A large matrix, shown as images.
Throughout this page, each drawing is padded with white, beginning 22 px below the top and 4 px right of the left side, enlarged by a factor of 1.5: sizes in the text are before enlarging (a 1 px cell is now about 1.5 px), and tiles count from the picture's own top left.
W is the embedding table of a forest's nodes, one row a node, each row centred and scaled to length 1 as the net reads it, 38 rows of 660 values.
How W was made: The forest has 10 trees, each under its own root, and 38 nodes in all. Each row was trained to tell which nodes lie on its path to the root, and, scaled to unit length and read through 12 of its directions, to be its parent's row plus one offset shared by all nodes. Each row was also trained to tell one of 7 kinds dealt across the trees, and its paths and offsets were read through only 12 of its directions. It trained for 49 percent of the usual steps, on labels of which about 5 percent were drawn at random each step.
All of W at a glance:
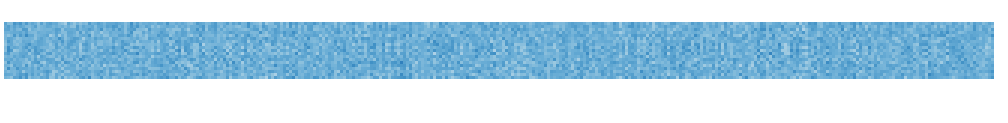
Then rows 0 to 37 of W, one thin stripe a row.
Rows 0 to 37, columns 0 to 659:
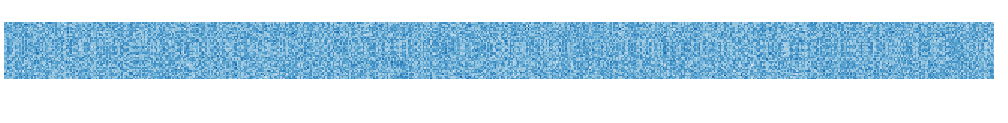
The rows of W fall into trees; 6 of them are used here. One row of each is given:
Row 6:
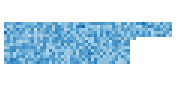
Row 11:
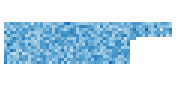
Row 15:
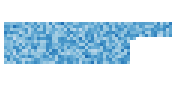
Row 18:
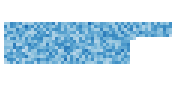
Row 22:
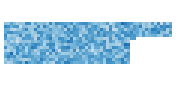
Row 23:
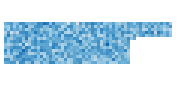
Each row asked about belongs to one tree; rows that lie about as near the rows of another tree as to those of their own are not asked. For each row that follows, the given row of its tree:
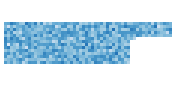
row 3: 11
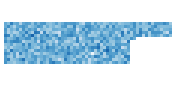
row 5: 11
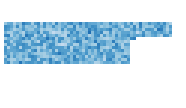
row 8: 22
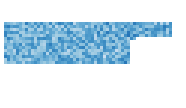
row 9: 15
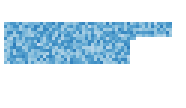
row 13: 23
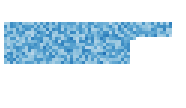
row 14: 18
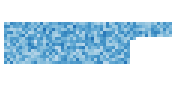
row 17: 11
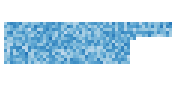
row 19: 23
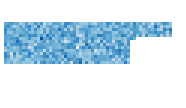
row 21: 11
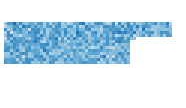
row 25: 23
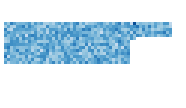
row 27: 11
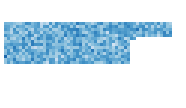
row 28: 22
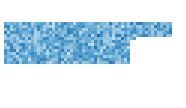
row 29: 22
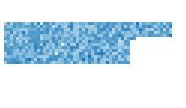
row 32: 6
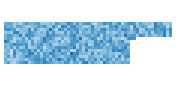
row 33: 22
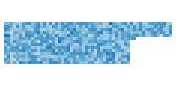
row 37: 22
